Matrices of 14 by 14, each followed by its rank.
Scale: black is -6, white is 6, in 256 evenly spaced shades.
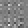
two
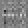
three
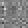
three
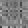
two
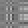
one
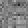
three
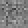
three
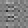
two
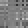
two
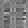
two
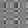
one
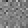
three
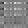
one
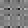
one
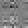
two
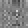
three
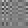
one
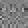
three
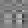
one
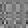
two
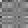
one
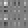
one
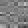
two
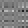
one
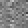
three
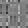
two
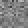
three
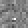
three
